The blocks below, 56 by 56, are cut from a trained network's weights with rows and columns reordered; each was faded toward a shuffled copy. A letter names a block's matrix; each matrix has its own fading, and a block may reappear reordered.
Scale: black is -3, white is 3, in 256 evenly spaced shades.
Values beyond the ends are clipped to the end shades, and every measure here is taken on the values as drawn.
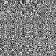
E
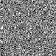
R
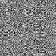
E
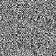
R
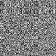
E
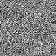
E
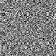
R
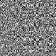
R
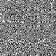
E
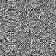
R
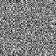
R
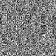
R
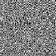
R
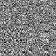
R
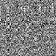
R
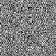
R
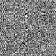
R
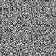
E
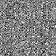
E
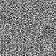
E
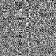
R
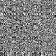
R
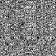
E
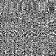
E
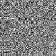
E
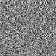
R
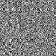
R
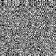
R
